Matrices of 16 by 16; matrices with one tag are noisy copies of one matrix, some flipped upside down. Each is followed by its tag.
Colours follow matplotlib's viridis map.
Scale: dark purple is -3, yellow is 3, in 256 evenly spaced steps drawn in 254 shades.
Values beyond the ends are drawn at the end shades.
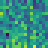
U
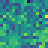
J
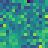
J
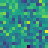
J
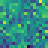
J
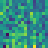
U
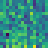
U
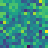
J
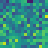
J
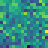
J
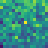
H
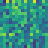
U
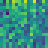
U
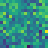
J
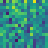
U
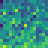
H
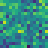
J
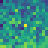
H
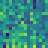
U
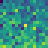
H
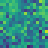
J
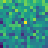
H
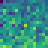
H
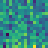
U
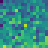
H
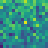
H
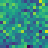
J
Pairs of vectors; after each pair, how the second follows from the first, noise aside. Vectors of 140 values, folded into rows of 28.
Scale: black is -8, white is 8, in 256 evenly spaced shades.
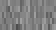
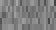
shuffled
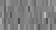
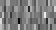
scaled up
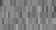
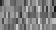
scaled up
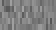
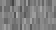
shuffled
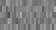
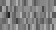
scaled up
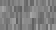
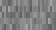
shuffled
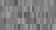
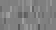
partly zeroed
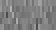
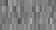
shuffled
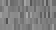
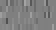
partly zeroed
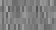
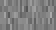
shuffled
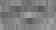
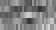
scaled up
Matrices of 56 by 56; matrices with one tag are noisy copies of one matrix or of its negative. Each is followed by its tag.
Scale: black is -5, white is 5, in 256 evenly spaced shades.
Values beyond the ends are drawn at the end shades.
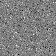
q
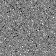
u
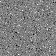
q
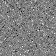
u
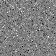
u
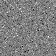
u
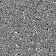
q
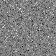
u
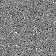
q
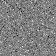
u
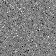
u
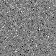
u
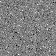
q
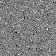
q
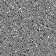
u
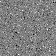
q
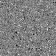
q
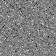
u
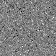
u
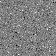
q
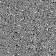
q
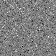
u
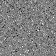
u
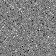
u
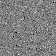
q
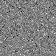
u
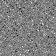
u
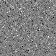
u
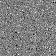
q
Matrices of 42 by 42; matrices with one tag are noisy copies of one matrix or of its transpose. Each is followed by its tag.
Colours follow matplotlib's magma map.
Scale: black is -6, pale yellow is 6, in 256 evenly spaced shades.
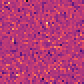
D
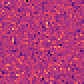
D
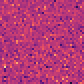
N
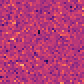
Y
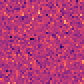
Y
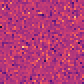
D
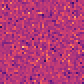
D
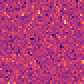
Y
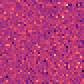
N
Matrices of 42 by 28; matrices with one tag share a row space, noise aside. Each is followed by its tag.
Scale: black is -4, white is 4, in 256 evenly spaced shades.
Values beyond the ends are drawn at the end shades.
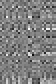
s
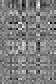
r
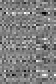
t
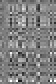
r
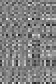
s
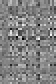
r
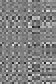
s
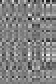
s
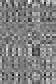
s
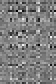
r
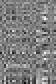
t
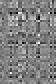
r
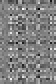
r
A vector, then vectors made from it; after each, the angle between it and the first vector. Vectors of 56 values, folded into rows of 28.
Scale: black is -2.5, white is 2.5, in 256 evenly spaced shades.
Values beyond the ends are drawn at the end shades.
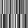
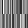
partly aligned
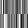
partly opposed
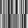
orthogonal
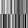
partly aligned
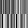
nearly opposite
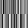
nearly opposite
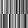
nearly parallel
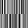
partly aligned
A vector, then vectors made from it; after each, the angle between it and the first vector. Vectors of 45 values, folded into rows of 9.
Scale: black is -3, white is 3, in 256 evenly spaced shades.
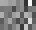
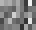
nearly parallel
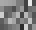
nearly parallel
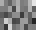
orthogonal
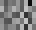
nearly opposite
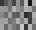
nearly opposite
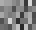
nearly parallel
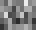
orthogonal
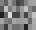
partly opposed
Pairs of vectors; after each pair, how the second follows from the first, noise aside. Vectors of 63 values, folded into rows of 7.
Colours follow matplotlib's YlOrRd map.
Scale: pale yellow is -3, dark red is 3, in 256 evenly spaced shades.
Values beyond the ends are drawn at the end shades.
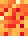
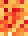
reversed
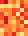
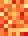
reversed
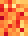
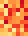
reversed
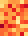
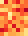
reversed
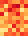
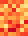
reversed
